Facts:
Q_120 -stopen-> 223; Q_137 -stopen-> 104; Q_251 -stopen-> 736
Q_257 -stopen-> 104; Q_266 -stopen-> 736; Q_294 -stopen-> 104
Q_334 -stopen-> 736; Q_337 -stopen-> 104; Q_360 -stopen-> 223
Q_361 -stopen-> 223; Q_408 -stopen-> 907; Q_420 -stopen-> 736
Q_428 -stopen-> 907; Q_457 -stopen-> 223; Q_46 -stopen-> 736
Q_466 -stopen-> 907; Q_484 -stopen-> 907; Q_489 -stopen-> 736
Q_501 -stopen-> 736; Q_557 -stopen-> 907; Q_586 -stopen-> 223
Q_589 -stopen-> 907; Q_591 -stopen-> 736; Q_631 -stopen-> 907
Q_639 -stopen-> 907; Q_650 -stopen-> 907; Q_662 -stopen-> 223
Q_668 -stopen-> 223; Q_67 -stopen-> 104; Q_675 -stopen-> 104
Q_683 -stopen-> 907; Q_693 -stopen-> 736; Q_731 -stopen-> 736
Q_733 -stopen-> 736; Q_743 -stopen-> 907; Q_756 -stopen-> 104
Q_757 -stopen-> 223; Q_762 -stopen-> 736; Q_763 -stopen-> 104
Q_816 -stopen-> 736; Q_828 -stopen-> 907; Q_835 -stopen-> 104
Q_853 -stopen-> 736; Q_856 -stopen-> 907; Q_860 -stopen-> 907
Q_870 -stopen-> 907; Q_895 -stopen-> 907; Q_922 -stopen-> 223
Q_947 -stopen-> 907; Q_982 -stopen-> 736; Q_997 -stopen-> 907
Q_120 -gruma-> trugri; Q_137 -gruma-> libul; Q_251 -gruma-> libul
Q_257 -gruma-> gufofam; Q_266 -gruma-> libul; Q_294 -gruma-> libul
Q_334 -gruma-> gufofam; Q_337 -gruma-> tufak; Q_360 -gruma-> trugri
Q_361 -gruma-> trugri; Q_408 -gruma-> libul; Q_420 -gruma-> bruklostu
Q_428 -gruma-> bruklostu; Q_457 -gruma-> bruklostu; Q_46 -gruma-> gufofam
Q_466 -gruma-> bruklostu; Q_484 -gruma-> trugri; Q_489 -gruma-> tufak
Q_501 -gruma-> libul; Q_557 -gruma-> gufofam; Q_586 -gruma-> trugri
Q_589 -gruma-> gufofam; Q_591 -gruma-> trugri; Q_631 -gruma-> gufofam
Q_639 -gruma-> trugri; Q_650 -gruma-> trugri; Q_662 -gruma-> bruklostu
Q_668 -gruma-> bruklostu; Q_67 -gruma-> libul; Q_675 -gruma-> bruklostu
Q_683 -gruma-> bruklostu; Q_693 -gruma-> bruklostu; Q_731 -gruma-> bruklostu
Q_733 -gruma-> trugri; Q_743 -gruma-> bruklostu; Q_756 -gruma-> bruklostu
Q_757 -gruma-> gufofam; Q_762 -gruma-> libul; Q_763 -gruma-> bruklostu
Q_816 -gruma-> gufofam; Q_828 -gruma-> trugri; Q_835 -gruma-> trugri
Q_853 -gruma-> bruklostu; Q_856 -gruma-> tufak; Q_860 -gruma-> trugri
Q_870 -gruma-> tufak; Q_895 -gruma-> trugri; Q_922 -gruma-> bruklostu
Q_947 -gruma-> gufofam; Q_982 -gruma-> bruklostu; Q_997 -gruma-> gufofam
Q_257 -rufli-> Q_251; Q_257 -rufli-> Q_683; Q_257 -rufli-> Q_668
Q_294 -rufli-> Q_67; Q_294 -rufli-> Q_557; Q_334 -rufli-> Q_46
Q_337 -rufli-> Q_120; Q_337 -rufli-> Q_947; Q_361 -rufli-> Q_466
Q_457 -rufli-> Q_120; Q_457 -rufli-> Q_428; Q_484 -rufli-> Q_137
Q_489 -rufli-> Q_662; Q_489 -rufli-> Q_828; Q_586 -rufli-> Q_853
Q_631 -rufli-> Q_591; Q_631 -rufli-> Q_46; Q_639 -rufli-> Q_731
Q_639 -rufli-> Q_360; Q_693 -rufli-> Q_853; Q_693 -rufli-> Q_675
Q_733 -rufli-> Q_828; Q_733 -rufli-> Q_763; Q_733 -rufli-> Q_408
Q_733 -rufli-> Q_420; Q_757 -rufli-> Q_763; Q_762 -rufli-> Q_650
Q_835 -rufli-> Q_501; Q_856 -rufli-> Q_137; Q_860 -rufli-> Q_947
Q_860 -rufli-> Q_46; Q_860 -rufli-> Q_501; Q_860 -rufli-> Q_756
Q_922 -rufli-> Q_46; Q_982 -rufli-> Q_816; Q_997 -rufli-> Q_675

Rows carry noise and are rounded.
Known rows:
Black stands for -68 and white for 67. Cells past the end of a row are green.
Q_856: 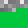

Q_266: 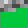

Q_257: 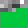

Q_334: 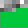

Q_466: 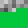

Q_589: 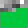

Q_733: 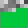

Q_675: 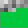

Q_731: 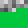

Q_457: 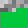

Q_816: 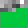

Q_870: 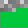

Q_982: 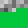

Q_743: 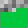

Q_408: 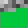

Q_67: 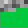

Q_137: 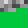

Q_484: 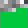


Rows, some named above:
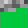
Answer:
Q_294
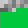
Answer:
Q_756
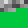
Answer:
Q_762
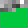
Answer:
Q_816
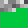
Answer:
Q_650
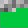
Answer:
Q_743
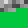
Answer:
Q_266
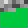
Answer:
Q_266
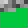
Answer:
Q_408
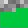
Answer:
Q_489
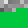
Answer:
Q_337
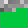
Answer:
Q_337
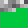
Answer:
Q_586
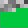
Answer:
Q_828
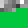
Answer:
Q_757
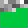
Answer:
Q_360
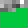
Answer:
Q_557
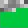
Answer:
Q_860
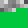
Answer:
Q_835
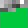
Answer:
Q_997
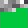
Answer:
Q_639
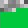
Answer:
Q_860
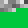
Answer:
Q_895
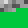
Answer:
Q_501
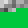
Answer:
Q_693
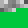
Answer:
Q_835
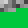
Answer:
Q_408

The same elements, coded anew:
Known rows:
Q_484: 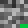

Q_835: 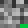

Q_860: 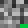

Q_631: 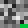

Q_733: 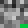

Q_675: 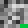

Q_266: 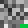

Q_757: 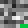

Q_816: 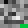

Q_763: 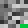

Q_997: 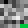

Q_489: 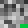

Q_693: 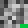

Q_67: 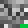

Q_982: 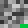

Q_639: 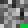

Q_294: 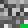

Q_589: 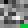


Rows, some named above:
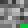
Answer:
Q_650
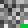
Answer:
Q_408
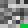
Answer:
Q_428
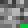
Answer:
Q_895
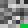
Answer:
Q_428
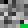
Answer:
Q_257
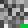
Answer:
Q_762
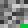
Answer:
Q_743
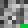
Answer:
Q_693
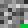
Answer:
Q_922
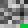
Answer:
Q_457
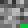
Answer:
Q_895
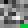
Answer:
Q_589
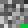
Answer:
Q_856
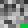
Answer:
Q_489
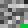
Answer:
Q_756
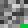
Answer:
Q_982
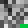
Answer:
Q_251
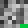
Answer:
Q_693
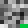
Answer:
Q_731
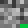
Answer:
Q_361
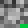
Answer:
Q_828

